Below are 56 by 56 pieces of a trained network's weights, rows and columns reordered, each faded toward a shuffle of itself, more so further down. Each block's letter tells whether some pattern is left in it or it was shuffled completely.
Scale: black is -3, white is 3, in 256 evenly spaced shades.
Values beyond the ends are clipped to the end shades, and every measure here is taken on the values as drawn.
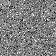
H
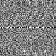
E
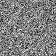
H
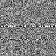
E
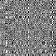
E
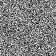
H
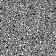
H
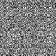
E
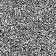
H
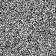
H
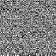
E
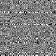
E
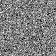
H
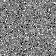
H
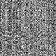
E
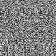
E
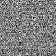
E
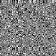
E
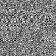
E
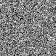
H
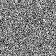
H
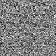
E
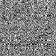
E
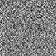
E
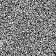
H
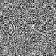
E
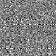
E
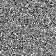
H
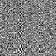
E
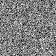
H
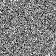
H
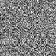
E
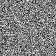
H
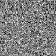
E
